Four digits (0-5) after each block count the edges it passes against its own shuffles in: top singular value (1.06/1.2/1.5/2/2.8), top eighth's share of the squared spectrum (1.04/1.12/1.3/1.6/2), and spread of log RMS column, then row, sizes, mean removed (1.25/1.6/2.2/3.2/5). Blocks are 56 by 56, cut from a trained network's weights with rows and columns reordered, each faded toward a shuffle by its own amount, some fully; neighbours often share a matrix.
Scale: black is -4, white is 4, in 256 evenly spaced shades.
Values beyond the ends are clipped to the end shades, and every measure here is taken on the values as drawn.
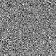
2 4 2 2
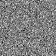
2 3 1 1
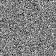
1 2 0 0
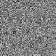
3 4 1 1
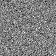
0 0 0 0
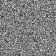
0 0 0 0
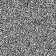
0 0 0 0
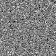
0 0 0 0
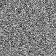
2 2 0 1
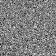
2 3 0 1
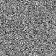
2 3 1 1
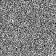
1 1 0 0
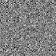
3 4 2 2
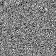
0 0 0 0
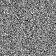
0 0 0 0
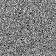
0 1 0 0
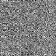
3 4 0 2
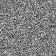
0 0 0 0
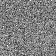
0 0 0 0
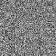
2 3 1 1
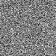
2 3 1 1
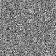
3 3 0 2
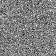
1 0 0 0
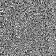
2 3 1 1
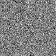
2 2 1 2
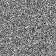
0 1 0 0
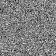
1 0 0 1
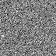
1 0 0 0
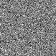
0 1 0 0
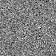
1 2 0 1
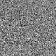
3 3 1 2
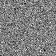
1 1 0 0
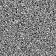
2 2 0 0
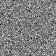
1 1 0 0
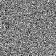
2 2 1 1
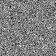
0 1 0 0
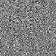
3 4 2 2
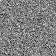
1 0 0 0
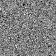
2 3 0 1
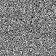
1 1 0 0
